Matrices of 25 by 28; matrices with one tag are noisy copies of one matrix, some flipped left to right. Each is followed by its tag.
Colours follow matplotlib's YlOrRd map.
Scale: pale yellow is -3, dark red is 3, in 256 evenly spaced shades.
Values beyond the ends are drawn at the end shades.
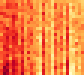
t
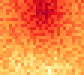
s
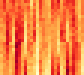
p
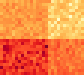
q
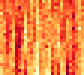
p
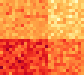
q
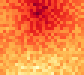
s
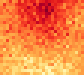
s
